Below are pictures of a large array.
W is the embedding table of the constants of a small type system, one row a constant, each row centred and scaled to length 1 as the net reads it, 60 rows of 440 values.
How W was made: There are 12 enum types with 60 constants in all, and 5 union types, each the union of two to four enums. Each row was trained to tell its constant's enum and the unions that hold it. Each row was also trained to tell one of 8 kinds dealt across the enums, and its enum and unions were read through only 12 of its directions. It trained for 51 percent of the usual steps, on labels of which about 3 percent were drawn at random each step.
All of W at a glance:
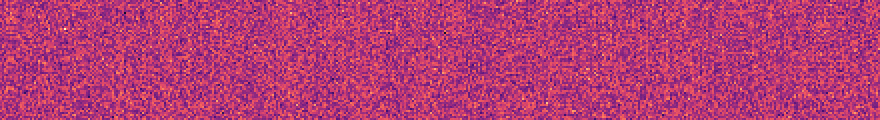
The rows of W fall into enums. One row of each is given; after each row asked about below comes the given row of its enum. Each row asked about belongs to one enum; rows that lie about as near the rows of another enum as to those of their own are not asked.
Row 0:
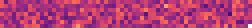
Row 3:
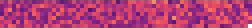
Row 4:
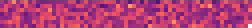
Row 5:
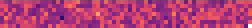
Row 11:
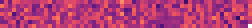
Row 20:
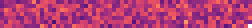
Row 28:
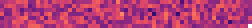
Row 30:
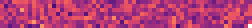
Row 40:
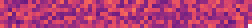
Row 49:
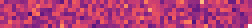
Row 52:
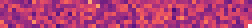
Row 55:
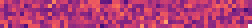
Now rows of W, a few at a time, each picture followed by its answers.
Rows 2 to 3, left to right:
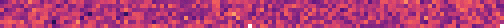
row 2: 4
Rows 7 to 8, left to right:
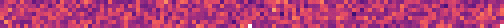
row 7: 3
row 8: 30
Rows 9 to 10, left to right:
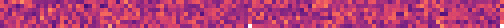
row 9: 5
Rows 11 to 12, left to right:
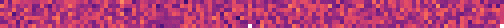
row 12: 20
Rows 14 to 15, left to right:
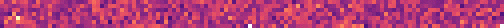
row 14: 5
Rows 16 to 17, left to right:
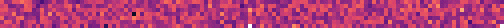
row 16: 5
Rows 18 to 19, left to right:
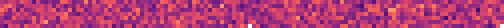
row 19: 52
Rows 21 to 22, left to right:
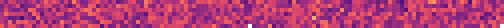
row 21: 0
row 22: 20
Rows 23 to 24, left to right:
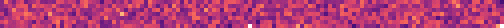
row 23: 40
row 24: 28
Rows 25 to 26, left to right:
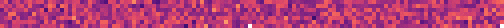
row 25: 49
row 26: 5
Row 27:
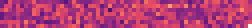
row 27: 4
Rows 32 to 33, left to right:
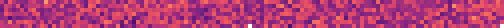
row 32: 0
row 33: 30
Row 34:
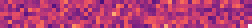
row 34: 0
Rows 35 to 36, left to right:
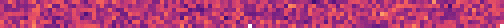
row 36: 4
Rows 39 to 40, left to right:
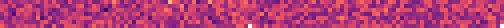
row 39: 52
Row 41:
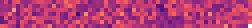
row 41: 11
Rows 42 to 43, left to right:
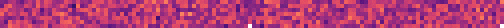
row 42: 28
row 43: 30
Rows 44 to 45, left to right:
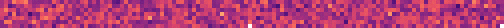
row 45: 0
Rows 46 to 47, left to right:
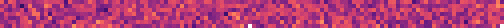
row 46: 0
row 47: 20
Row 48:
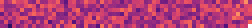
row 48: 30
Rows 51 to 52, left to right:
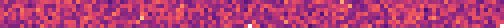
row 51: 20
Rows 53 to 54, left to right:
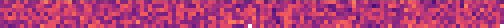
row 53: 20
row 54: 3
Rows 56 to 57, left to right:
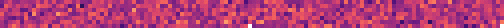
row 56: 28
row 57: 30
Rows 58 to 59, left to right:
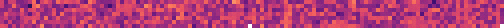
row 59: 3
